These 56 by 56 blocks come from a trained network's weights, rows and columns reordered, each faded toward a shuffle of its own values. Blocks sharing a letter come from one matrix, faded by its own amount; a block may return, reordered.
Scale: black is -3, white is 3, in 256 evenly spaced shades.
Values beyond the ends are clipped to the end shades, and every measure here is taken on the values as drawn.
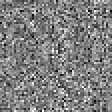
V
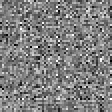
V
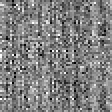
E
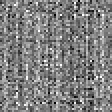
E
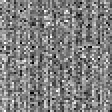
E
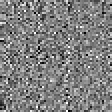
V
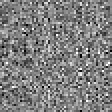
V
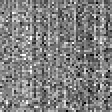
E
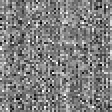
E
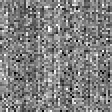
E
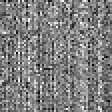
E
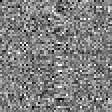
V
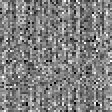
E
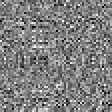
V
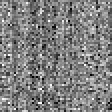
E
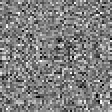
V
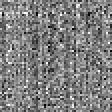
E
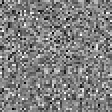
V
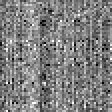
E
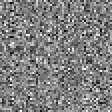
V
